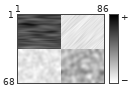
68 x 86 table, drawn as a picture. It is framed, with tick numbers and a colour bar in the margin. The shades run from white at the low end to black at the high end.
It is made of 2 by 2 panels. Panel 1,1: high, streaked across. Panel 1,2: very low, slanting up to the right, faint in contrast. Panel 2,1: very low, blotchy, faint in contrast. Panel 2,2: low, blotchy.
